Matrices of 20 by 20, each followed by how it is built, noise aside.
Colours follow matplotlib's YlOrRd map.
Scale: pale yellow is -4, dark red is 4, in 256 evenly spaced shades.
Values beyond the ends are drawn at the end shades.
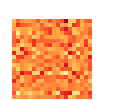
low rank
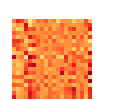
low rank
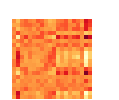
low rank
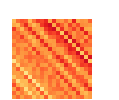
Toeplitz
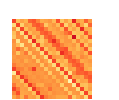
Toeplitz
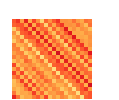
Toeplitz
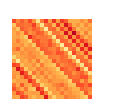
Toeplitz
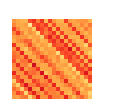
Toeplitz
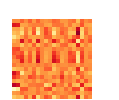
low rank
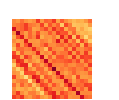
Toeplitz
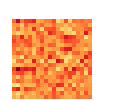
low rank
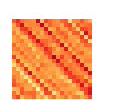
Toeplitz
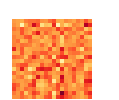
low rank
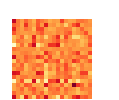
low rank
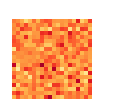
low rank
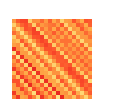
Toeplitz
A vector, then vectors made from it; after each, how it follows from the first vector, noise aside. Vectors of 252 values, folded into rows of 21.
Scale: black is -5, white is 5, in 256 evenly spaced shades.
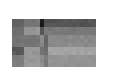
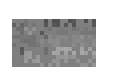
partly zeroed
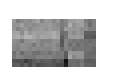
reversed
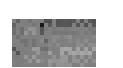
partly zeroed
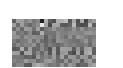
sign-scrambled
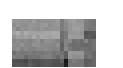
reversed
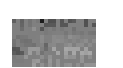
partly zeroed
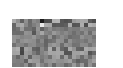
sign-scrambled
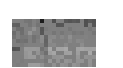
partly zeroed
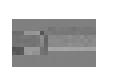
partly zeroed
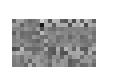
sign-scrambled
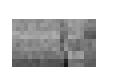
reversed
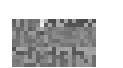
sign-scrambled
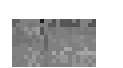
partly zeroed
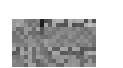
sign-scrambled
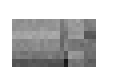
reversed
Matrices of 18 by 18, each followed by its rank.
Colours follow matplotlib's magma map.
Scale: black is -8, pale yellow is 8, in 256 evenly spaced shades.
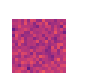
full rank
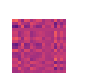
two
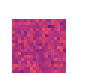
full rank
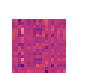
three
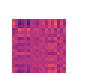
two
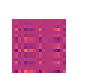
one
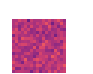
full rank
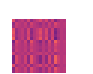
one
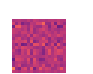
three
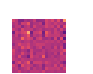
three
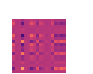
one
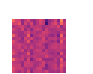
three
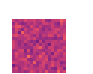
full rank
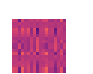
two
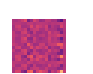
two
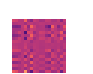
two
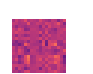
three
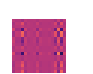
one
